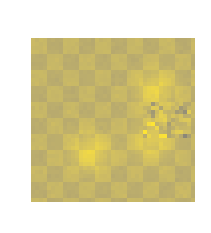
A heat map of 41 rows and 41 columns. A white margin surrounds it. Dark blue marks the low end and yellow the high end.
Three bumps rise from the field. Neither half mirrors the other. An odd patch, rougher than its surroundings, sits in the middle right. Overall the values sit about 80% of the way up the scale.
